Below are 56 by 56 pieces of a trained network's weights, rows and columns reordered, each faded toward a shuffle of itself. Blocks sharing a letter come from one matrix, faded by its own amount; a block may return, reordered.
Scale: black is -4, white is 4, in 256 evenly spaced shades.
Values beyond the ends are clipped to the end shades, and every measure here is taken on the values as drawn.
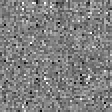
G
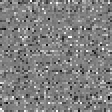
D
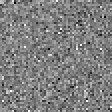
G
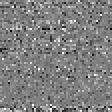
D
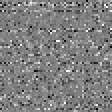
D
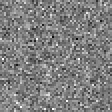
G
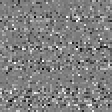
D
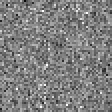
G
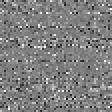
D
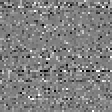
D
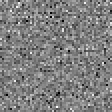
G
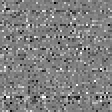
D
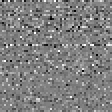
D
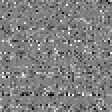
D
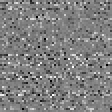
D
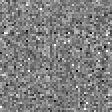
G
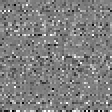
D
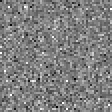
G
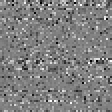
D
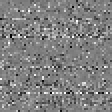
D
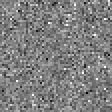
G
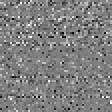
D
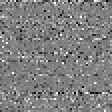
D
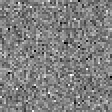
G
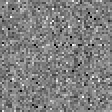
G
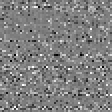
D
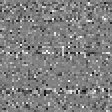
D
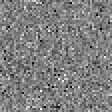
G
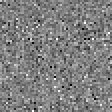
G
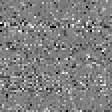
D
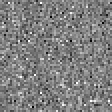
G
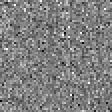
G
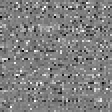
D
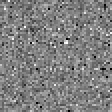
G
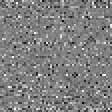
D
